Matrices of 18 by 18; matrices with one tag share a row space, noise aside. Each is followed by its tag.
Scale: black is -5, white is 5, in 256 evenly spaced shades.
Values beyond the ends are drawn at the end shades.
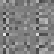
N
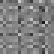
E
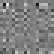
N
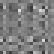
E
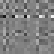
N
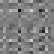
E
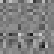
E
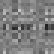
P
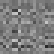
P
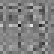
E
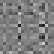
E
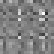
E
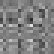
E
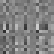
N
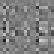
N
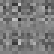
P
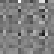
E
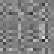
E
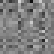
E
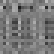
P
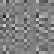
N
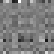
P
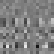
N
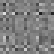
N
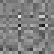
E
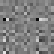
N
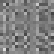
N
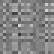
P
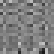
E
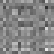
P
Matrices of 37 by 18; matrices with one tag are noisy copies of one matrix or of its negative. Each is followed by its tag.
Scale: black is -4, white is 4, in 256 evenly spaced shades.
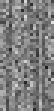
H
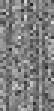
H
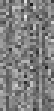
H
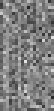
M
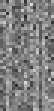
H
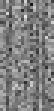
H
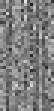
H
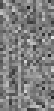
M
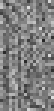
M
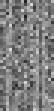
H
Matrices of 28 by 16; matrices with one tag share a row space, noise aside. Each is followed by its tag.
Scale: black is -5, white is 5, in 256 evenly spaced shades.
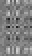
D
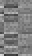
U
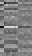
U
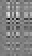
D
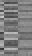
U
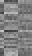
U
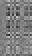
D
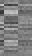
U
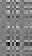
D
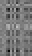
D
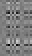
D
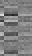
U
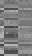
U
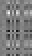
D
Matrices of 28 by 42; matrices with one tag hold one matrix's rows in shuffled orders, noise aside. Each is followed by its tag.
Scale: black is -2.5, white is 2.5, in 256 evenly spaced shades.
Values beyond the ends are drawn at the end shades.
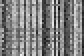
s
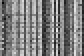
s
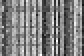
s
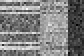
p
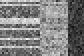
p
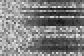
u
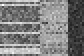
p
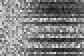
u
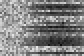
u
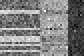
p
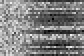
u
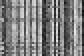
s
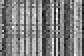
s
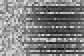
u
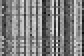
s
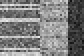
p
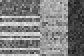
p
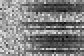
u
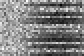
u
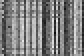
s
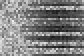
u
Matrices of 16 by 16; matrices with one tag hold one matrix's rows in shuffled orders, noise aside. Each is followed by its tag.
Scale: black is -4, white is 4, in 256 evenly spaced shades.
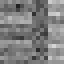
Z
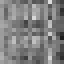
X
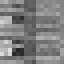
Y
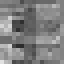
Y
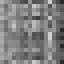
X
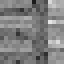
Z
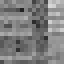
Z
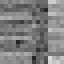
Z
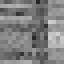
Z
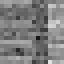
Z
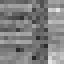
Z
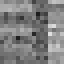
Z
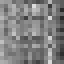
X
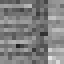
Z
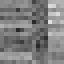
Z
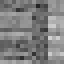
Z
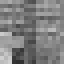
Y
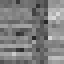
Z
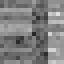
Z
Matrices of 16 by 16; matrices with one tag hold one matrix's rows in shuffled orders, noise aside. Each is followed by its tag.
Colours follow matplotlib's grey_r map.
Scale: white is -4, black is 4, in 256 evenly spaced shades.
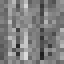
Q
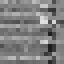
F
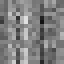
Q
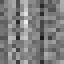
Q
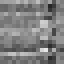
F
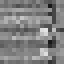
F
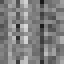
Q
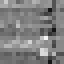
F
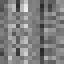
Q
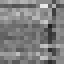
F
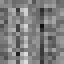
Q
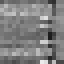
F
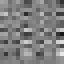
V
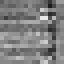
F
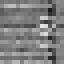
F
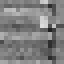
F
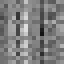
Q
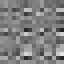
V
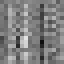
Q
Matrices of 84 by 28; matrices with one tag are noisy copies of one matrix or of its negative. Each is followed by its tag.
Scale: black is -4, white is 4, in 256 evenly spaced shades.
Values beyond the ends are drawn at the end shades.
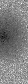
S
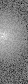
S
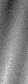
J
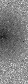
S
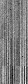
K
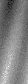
J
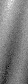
J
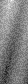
J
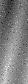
J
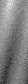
J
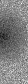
S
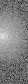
S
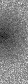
S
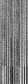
K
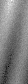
J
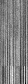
K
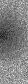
S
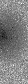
S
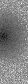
S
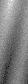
J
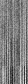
K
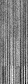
K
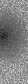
S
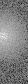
S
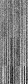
K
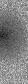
S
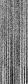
K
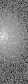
S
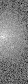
S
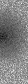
S
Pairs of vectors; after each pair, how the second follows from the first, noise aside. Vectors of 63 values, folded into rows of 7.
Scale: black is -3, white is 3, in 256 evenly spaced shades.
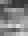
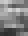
reversed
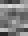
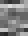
copied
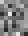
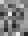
copied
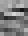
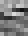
copied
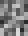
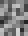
copied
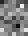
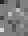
partly zeroed
